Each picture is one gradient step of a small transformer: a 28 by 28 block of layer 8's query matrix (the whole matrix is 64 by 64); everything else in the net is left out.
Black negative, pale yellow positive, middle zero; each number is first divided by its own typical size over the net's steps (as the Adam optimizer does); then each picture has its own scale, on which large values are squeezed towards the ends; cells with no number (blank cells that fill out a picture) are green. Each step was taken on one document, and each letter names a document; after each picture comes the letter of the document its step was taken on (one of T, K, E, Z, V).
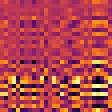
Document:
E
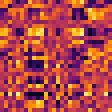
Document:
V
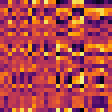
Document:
E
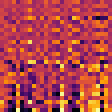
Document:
E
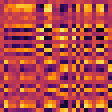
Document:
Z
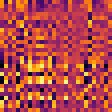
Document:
V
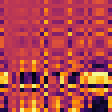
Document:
E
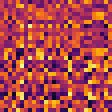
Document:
V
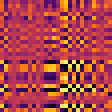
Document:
Z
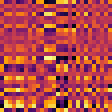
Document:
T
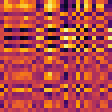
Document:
Z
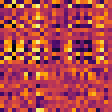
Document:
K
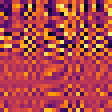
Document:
Z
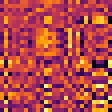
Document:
T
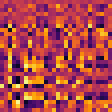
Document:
V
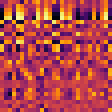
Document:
K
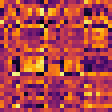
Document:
V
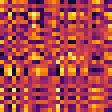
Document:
K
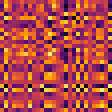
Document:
Z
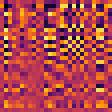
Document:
Z
